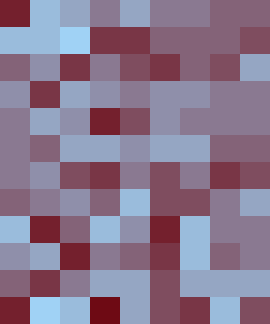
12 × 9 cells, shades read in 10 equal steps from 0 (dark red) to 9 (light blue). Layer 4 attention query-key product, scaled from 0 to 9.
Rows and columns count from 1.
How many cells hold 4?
16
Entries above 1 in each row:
8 9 9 9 8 9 9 9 7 8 9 7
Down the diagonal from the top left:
1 8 2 6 3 7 5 5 5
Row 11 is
4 2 5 7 7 3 7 7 7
